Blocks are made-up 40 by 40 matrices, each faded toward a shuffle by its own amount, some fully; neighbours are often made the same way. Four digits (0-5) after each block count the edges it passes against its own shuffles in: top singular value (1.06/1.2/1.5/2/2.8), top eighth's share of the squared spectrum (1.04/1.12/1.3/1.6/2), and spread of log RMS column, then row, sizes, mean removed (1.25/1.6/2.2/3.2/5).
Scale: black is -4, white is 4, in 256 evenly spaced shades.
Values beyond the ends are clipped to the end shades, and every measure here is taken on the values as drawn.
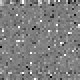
3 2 0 1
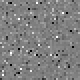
1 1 0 0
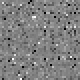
3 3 0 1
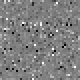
1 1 0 1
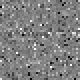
1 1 0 1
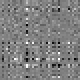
4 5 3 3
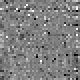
3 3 1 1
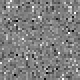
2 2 1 1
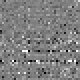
3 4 1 2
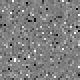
1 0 0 0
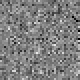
3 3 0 1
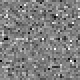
2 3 0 2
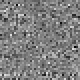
2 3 0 2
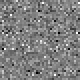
2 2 0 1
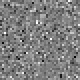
0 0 0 0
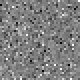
0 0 0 0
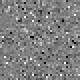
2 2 0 1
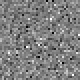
0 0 0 0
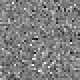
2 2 0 0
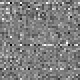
3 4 0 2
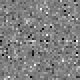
2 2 0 0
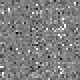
2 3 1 1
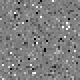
0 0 0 0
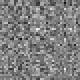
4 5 2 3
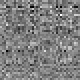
4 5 2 2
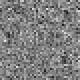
3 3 1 1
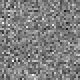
3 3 1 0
